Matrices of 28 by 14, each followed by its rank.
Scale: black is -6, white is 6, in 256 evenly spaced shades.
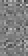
three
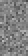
full rank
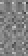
three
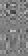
three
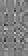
three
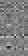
three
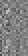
three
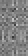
three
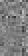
three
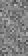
full rank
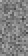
full rank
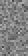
full rank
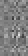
three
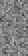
full rank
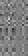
three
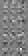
three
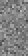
full rank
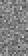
full rank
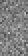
full rank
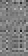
three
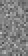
full rank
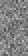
full rank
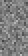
full rank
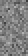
full rank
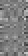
three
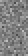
full rank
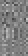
three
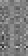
three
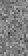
full rank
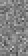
full rank
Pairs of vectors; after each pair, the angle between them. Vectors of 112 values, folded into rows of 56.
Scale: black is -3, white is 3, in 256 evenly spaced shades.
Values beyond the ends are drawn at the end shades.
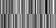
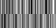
nearly parallel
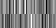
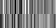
orthogonal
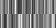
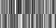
nearly parallel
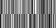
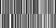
partly opposed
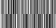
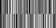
nearly opposite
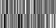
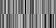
nearly opposite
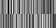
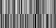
orthogonal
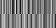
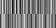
nearly parallel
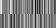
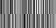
nearly opposite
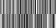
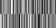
partly aligned
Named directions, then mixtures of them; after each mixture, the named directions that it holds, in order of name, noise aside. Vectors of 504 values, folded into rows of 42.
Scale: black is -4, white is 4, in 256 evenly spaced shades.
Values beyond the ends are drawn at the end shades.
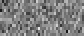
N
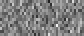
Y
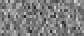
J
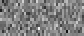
N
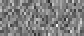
Y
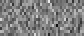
Y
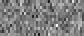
N, Y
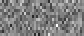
N, Y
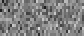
N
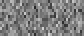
J, Y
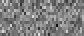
N, Y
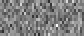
N, Y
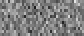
J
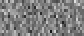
J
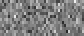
J, N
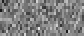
N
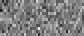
N
